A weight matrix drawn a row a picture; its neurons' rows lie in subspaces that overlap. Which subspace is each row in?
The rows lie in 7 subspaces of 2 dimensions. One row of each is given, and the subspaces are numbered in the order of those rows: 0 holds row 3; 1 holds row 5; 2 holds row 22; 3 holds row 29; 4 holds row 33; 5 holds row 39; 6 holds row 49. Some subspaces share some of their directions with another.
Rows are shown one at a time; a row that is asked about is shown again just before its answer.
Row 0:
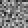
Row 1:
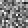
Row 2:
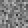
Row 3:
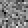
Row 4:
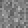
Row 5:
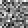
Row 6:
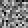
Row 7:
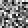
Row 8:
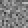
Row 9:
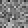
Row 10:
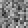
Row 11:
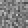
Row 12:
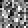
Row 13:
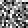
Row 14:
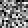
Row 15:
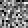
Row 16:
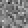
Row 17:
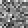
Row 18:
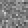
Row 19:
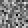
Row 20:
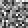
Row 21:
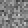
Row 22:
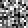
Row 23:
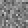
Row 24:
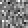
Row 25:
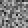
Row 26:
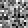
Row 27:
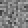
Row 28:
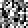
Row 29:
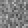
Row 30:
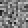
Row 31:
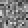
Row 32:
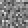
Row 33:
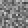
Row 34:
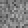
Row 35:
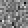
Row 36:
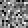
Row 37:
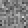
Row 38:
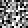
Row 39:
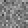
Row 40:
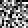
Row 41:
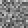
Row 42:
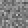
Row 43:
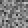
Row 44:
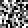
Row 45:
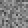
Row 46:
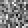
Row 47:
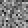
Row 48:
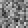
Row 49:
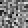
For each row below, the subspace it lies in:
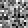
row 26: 2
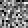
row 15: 4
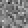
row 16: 4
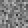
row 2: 3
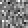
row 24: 4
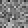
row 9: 1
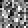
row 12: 0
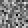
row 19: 3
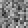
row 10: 0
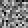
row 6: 6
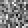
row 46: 3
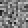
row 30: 6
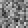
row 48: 0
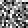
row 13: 5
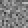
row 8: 2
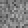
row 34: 3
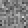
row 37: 2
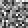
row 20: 6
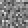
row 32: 4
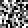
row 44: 3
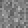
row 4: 0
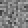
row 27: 6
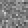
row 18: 0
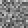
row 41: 1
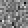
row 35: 5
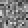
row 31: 6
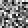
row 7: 4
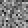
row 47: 5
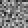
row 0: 1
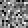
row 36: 4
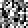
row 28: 0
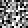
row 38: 5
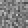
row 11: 6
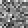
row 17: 1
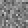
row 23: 5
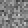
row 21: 2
